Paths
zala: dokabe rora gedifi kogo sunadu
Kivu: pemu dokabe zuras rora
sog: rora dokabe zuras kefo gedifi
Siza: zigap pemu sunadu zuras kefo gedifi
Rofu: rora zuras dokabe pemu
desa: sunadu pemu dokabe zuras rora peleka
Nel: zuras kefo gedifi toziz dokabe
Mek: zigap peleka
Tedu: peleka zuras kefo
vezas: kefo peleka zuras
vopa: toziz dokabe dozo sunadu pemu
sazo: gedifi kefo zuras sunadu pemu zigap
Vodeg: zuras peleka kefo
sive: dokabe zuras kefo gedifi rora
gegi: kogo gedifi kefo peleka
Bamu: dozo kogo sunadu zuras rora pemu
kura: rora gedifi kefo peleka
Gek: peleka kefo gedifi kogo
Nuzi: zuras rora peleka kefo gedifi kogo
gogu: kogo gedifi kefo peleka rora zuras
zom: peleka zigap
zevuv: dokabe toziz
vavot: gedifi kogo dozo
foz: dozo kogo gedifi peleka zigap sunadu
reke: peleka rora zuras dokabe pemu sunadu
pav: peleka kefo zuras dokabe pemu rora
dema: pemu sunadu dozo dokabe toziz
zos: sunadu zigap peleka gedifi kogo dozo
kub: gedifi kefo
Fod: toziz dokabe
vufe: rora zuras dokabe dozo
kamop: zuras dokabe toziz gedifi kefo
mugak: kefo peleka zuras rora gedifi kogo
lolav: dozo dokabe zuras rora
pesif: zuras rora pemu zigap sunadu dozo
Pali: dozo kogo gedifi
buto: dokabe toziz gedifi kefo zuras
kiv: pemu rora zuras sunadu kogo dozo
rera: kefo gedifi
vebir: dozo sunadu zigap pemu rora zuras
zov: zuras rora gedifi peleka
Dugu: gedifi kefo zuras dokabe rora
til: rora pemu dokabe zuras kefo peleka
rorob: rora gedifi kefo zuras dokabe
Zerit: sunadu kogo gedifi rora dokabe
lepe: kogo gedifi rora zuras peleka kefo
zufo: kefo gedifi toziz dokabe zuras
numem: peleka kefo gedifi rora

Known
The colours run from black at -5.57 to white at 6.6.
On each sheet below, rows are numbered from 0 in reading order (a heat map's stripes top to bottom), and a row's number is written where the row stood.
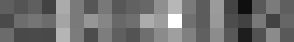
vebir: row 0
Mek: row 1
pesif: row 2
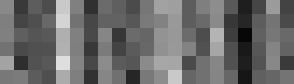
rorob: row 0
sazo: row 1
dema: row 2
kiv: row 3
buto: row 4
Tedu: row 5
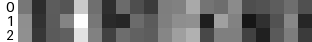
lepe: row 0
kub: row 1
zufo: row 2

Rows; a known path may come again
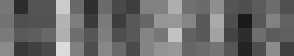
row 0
lepe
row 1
kiv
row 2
zos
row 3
kamop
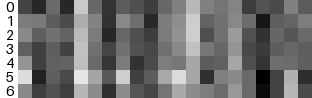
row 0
Pali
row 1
Tedu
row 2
Gek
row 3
foz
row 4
Zerit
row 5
zevuv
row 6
Rofu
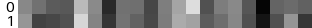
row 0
vezas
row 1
sive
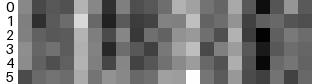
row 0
til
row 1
gegi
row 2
dema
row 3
numem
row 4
desa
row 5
Mek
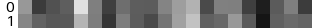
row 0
zufo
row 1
pav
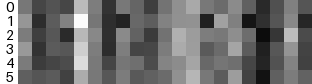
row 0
Nuzi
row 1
kub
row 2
vufe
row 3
zala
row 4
Nel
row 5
vebir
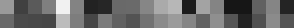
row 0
rera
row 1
pesif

